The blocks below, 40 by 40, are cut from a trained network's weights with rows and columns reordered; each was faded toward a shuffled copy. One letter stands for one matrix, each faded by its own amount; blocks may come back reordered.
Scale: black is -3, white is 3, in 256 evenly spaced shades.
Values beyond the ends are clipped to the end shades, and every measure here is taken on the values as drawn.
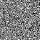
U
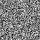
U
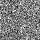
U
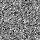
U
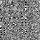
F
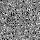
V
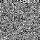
F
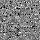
V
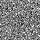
V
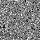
V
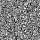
U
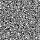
V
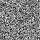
U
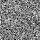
U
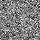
V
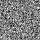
U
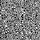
F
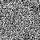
U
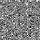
F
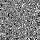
V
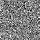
U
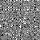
F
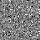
F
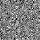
F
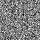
U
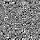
F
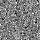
V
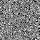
V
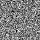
U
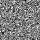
U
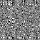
F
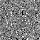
F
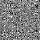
F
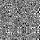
F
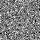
V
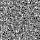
V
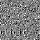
F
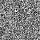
U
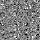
F
